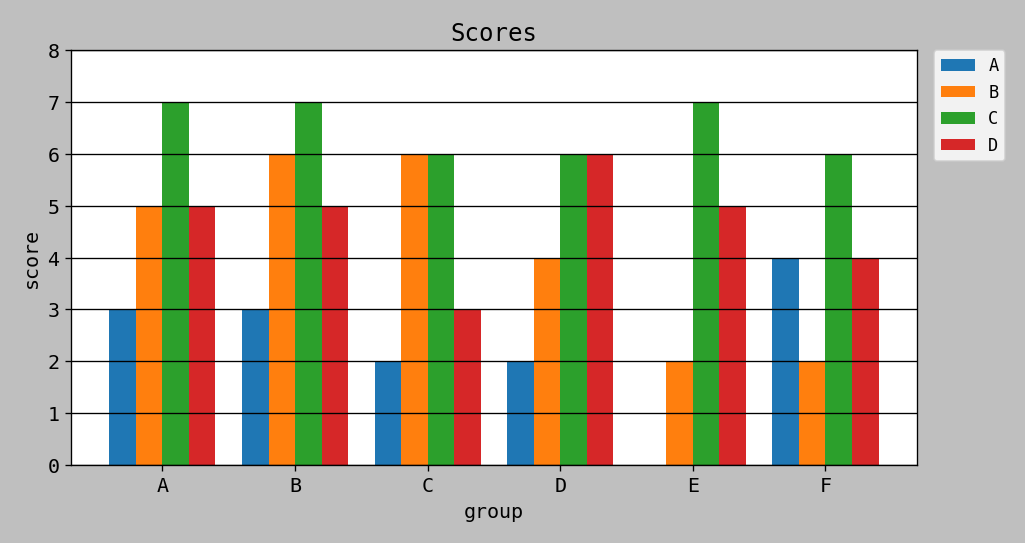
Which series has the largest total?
C
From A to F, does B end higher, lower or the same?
lower
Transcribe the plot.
Title: Scores
x-axis: group, ticks A B C D E F
y-axis: score, ticks 0 1 2 3 4 5 6 7 8
Legend: A, B, C, D
Values:
A: 3 3 2 2 0 4
B: 5 6 6 4 2 2
C: 7 7 6 6 7 6
D: 5 5 3 6 5 4
